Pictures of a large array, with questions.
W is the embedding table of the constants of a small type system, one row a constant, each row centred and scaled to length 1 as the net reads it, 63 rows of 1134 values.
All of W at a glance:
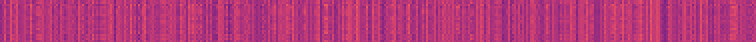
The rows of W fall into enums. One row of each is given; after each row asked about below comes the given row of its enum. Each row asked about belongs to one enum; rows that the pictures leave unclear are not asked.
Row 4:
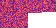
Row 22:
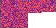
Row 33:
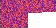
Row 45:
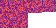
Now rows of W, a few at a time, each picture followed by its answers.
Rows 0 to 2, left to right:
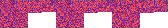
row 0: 22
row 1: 22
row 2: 45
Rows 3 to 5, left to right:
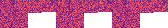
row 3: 22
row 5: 22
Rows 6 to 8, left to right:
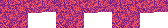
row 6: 45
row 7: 45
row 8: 45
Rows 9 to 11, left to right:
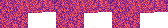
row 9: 33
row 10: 33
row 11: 33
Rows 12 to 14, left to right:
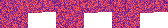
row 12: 33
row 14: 4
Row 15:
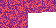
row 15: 45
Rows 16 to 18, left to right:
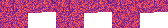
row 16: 4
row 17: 4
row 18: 45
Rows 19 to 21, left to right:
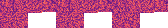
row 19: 4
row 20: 4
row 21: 33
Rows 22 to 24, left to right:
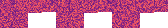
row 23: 4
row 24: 45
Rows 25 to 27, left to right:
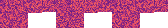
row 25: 45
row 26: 22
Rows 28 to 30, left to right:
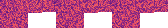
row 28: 33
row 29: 45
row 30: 45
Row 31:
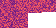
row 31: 22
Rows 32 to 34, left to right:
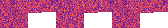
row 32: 22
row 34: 22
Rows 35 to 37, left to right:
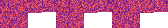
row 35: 45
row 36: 4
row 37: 33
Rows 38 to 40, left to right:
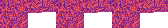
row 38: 45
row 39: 45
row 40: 45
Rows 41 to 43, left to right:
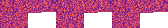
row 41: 4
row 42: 33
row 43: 4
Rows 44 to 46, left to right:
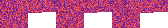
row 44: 33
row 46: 22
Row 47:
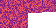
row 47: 45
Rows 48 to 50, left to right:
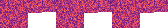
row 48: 45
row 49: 33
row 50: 45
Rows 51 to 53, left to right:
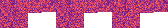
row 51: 22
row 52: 22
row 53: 4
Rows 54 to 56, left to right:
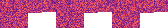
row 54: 4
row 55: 22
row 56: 45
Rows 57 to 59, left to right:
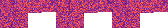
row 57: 22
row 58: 4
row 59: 22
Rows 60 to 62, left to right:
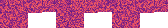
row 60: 45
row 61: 22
